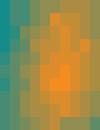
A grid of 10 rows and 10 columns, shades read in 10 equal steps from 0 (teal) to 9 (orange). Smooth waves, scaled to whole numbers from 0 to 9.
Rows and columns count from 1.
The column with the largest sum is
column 7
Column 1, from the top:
0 0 0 0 1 2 1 2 2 2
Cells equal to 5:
17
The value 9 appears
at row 6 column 7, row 7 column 6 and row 7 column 7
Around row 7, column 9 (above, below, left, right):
7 6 8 6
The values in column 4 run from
4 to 6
